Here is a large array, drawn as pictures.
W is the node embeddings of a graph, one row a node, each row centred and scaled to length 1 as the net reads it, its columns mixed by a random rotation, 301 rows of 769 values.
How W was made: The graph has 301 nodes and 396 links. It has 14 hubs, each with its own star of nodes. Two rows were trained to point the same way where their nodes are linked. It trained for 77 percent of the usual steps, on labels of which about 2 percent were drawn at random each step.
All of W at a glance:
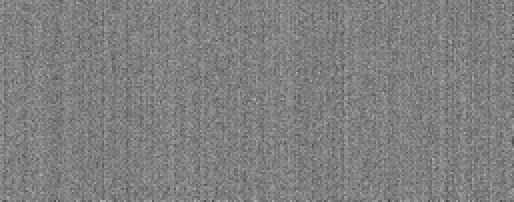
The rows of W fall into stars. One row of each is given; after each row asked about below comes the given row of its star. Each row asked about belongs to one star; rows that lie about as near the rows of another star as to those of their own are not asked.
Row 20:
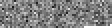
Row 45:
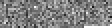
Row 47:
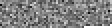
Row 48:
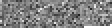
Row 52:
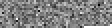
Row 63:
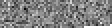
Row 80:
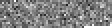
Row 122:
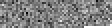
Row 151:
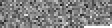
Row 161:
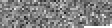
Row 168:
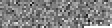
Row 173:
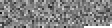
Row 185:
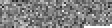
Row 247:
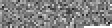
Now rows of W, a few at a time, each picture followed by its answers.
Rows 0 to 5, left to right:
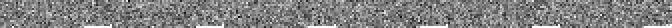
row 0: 122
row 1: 80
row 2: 173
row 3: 185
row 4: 48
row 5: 47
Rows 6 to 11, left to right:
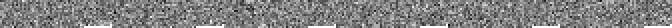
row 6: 122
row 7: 45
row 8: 52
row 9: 52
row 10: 47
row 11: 80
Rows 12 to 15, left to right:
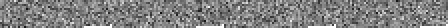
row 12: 247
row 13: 20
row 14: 47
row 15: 122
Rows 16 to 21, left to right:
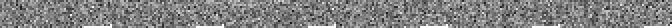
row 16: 122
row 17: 80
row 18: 80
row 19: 185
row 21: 45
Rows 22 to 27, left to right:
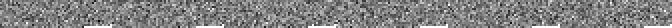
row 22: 47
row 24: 173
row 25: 45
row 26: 20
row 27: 20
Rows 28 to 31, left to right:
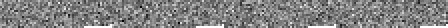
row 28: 20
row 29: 45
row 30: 52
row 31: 185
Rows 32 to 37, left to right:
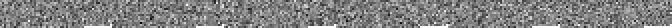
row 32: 185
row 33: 247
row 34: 52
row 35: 45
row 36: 45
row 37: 63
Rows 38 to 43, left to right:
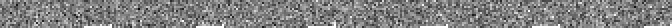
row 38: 151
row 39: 168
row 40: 122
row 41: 185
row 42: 45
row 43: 151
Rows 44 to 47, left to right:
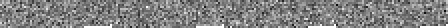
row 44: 20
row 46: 168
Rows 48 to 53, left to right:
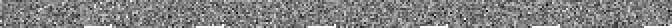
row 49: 185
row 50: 173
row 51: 247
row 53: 63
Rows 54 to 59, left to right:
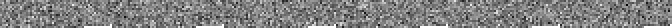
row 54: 63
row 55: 52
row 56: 122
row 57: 80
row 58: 185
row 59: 47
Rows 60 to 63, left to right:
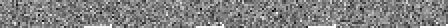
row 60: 151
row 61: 173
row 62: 63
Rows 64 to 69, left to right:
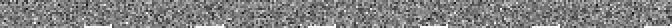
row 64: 80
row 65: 151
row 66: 80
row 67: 52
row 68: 173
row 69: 48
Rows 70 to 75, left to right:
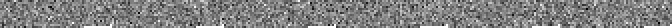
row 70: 247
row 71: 122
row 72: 47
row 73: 63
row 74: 20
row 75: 52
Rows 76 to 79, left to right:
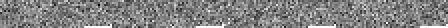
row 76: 20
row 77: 168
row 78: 45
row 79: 151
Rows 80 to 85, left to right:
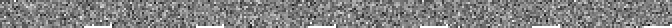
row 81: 63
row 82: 168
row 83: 20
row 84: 47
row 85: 247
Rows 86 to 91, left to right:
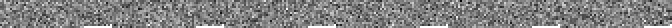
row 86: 47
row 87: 247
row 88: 45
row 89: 47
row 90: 20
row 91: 20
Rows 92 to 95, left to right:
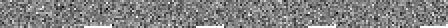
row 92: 151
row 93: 47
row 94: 122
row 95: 173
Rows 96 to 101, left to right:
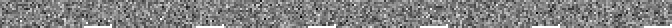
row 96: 168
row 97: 63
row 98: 48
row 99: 173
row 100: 247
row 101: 20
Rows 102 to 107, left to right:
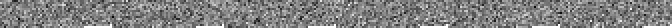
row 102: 185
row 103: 80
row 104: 185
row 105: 185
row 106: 45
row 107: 173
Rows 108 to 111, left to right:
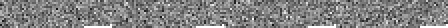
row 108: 47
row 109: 45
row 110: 161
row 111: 185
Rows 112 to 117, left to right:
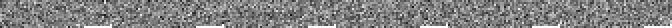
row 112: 52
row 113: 45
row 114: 80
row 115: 80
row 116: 48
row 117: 122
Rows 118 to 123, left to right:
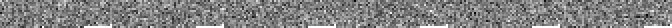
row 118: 173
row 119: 80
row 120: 80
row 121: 168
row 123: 168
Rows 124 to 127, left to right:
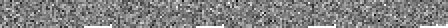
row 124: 45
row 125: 20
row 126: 47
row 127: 151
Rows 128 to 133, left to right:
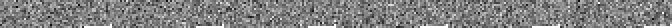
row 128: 80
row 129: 247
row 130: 20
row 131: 45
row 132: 63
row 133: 52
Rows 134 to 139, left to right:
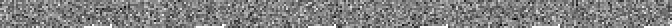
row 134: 151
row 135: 151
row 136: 45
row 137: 47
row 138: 80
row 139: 122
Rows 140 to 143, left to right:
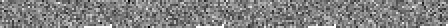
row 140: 161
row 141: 80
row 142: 80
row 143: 52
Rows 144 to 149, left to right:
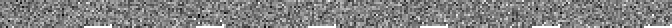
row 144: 63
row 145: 168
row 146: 173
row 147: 185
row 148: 173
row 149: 173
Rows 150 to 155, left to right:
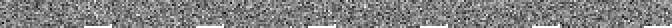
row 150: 63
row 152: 20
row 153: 80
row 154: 80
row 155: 247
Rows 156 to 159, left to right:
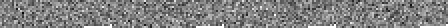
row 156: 122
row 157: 168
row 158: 185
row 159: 63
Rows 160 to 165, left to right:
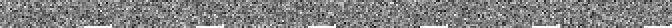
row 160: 20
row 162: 173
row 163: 47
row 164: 63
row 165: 247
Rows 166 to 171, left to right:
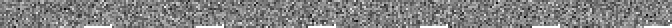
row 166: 168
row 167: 151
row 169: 161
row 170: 48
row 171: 168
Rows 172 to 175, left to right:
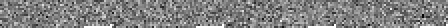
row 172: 47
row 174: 247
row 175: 168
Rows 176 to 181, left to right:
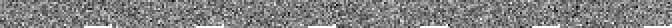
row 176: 185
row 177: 122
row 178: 20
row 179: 47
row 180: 48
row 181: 63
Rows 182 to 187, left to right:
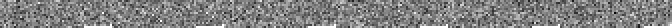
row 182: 80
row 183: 47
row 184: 173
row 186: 185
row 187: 122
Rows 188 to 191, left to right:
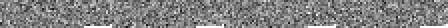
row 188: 247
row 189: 185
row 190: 122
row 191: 161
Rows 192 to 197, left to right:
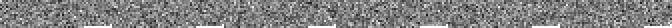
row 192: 63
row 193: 20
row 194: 80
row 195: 151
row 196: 52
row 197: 122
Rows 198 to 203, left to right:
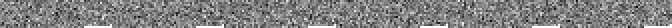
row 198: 48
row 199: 20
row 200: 168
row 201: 185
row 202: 151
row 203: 63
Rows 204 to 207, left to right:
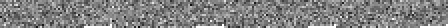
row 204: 80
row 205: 185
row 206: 185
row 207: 173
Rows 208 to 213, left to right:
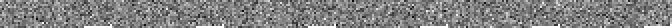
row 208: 173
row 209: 47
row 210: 122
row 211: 48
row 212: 247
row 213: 80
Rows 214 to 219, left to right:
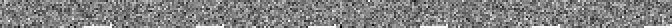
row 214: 168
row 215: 151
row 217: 185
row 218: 247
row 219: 161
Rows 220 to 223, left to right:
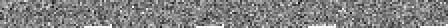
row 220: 20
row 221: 52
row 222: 151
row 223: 52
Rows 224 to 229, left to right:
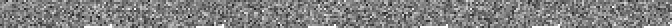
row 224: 48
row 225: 161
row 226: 45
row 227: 20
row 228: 161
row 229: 122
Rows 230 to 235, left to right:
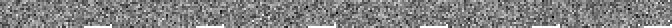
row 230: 52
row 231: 20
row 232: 80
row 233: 173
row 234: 52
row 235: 168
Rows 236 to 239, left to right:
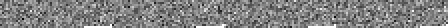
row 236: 47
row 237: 63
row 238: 45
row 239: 45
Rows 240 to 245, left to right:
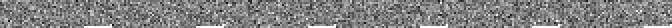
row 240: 161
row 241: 47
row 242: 45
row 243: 80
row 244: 185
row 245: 45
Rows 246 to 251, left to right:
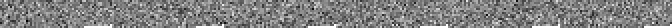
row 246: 45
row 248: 173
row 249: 45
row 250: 185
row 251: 48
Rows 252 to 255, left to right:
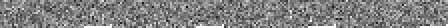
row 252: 161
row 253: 173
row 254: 122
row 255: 47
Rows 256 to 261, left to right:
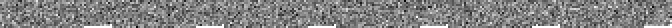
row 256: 151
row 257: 247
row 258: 48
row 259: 185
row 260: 122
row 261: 185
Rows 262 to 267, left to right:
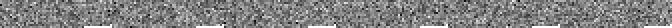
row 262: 48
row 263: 45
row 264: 45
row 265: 20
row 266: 48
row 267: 47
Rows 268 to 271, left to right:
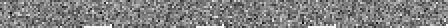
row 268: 151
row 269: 48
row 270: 47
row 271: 168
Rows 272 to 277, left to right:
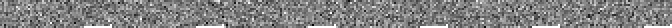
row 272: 185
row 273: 161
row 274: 247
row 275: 185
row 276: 80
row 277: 48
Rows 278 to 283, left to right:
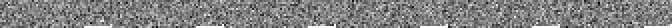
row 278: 173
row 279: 173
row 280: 168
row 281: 63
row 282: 63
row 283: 63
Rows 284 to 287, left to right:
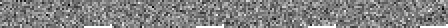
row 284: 63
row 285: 47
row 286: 173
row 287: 52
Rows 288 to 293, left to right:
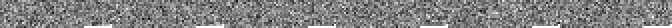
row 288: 161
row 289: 161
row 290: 45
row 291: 20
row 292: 45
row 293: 247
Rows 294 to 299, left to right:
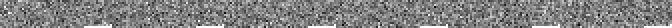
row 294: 161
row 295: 47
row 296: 173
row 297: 173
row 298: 48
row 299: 151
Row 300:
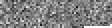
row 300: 48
